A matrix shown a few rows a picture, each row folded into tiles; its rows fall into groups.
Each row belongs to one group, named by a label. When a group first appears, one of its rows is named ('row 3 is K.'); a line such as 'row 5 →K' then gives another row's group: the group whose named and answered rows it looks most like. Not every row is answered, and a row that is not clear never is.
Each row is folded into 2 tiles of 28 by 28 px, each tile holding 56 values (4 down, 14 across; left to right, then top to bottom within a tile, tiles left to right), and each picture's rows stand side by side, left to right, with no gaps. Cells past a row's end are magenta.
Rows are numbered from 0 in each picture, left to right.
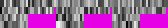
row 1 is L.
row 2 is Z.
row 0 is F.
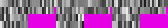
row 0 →F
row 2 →F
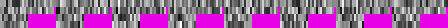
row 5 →F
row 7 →F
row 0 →F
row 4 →F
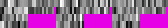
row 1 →Z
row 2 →Z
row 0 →L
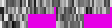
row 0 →F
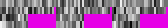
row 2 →L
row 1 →F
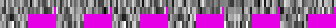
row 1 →L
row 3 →L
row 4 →F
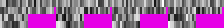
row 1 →L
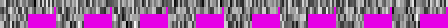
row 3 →F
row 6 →F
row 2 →Z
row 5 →F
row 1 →Z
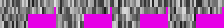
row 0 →F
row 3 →F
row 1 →L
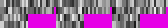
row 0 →F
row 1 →F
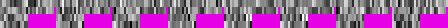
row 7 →F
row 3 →Z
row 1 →Z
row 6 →Z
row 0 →F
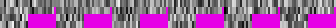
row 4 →Z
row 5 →Z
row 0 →L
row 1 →Z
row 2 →Z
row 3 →F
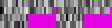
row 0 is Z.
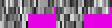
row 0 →Z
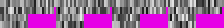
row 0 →F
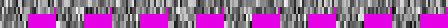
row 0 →Z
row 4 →L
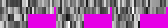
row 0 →F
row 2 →Z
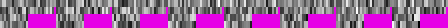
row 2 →F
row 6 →Z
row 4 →L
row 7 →L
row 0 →F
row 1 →F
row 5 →Z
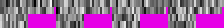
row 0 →F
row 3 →F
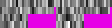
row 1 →L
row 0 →Z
